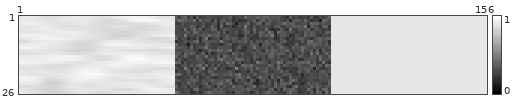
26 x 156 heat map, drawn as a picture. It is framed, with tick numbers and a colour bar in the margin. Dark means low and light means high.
It is made of 1 by 3 panels. Panel 1,1: very high, streaked across, faint in contrast. Panel 1,2: low, fine-grained. Panel 1,3: very high, flat.
